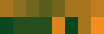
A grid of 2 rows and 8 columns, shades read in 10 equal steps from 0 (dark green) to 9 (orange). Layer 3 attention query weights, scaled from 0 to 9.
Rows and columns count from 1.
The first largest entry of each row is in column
8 8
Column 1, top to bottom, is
6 0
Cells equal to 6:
4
